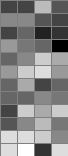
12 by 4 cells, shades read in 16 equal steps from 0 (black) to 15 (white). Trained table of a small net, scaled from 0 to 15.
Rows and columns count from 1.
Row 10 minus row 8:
-1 2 3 0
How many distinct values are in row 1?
3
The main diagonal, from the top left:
4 8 2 0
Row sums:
24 25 15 22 36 43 26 27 38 31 46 44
